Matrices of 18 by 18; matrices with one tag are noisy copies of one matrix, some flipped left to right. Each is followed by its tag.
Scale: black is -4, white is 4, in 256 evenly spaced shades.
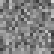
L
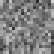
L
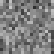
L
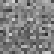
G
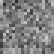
L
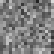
L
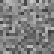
G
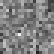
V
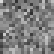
L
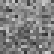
G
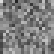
L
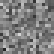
V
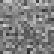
G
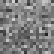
G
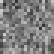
L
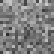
G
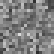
V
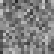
L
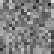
L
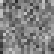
L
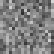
L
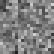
V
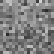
G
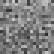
G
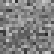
G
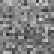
G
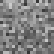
G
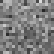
G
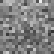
G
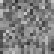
L
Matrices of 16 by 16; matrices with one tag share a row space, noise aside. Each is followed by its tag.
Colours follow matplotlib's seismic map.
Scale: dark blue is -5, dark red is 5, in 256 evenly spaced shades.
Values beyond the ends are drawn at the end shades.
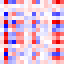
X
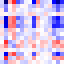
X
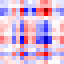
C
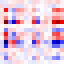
X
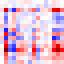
X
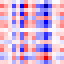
C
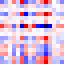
C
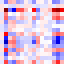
X
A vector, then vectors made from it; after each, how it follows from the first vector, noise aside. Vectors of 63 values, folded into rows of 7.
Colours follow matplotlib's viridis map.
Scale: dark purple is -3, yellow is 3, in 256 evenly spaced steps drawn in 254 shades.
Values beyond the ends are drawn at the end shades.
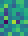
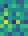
negated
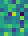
reversed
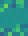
partly zeroed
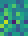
negated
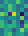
reversed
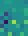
partly zeroed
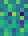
reversed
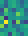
negated
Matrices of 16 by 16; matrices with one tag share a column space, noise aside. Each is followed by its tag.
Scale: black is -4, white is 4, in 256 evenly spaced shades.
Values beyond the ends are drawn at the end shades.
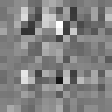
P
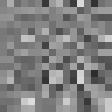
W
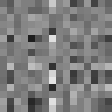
W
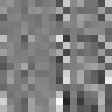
W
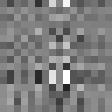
W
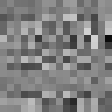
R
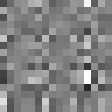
W
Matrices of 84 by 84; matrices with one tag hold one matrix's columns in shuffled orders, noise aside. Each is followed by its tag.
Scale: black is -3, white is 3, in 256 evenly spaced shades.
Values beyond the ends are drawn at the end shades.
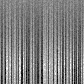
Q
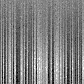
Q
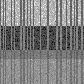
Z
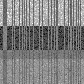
Z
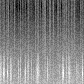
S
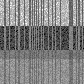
Z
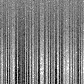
Q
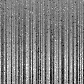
Q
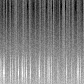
S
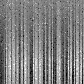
Q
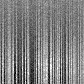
Q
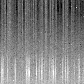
S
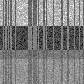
Z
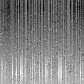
S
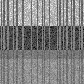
Z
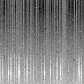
S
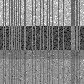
Z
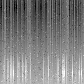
S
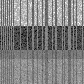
Z
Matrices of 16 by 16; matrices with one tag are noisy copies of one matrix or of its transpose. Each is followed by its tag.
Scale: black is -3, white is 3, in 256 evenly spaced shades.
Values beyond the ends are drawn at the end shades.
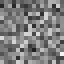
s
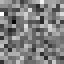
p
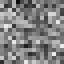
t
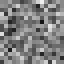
p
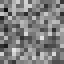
t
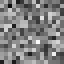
t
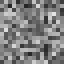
t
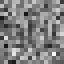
t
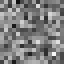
t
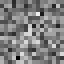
s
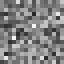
s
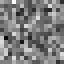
p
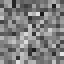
s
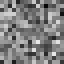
t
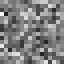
p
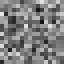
p
